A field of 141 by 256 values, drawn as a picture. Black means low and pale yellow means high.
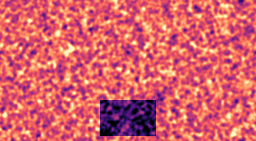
The texture is blotchy. In the bottom middle lies a patch that is lower than the rest. There are no regular stripes. The ninth with the lowest average is the bottom middle.
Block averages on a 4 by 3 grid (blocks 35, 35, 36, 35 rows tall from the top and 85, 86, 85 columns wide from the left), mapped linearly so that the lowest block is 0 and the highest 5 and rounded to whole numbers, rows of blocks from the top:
555 | 555 | 545 | 505
